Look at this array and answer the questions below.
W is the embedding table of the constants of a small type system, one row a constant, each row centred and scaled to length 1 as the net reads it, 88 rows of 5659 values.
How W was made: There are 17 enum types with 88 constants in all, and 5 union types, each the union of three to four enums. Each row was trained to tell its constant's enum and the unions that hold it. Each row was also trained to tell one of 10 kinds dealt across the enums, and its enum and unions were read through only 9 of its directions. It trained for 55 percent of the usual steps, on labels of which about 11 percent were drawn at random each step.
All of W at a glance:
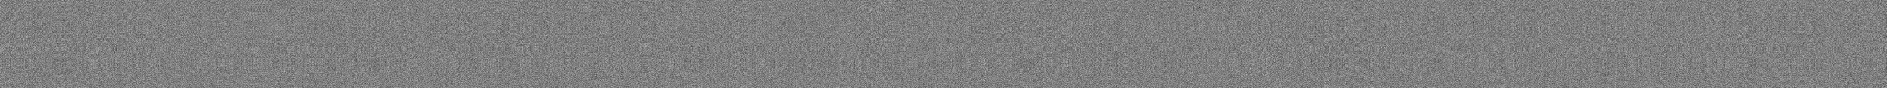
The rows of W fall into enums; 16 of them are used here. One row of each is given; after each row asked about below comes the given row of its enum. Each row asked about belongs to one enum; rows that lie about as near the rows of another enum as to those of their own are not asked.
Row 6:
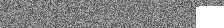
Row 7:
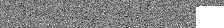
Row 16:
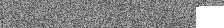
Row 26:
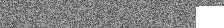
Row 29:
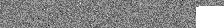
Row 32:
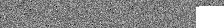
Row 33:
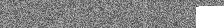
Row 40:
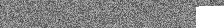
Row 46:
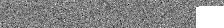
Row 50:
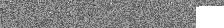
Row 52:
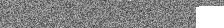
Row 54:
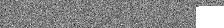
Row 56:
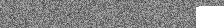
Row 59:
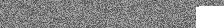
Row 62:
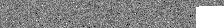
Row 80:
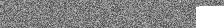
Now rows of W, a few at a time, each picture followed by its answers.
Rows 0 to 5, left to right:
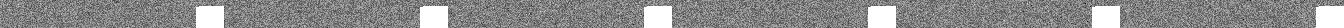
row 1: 62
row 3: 40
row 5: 40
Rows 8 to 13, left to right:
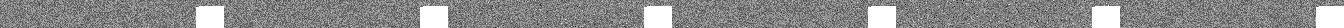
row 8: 33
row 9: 56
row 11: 6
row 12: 32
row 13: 40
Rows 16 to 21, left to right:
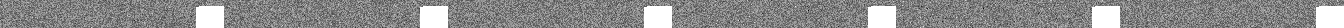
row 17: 26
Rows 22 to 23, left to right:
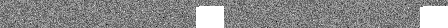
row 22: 59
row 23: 16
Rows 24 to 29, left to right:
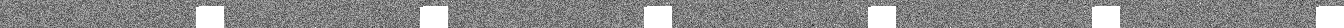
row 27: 54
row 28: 29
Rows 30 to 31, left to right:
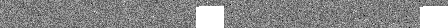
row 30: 59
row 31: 26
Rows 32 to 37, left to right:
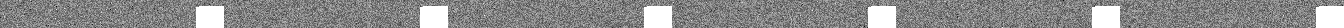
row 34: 16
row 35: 6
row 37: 6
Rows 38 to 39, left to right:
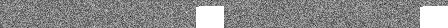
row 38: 33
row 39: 33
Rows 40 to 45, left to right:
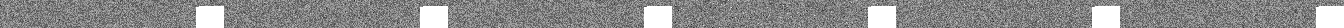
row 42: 62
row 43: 46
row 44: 16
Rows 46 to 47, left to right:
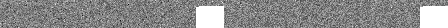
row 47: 50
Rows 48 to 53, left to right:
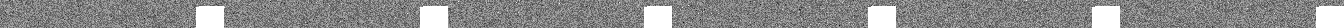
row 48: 40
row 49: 50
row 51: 7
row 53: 59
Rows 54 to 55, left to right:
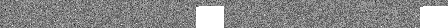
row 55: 62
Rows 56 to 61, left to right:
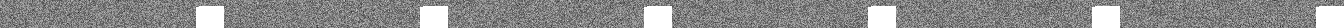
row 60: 52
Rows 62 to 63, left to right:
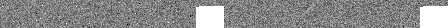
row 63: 52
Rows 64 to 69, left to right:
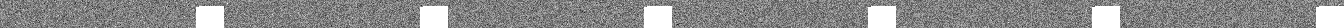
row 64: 26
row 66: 62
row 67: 52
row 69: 6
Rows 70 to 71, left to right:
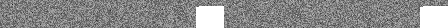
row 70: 26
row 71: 6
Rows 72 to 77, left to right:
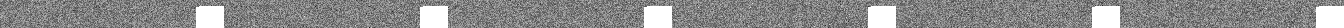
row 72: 62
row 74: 52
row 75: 16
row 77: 50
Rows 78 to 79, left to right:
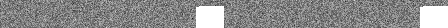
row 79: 26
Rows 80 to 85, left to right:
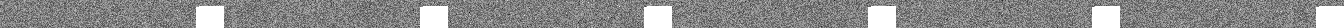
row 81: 46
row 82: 54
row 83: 52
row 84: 40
